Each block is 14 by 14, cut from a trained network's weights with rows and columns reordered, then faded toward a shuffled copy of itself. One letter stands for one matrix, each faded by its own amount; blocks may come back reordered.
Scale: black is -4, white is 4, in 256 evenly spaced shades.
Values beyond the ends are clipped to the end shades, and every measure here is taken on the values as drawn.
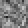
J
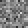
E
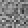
J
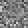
E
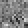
E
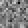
E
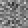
J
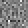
E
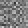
J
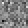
E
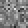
E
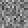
J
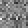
E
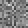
J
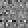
E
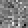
E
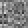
J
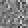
E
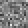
E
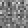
E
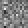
J
